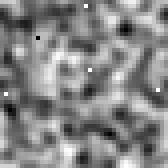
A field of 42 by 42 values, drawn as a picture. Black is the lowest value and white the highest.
Mirror symmetry: none. Slope: none. Grain: blotchy. Lone odd cells: 5, 4 higher and 1 lower than their neighbours.
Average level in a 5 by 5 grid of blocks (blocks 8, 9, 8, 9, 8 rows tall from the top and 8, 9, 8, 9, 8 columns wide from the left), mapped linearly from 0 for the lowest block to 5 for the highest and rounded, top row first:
00244 | 25343 | 15242 | 12113 | 35332
